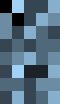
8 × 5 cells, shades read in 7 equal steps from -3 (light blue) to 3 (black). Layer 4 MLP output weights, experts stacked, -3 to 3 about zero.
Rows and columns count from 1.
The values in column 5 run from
-2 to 1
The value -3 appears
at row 1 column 2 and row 6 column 2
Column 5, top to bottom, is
-2 -1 1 0 -1 -2 -1 -2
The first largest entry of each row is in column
1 2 2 1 1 3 3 1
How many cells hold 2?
2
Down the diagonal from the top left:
3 3 -2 0 -1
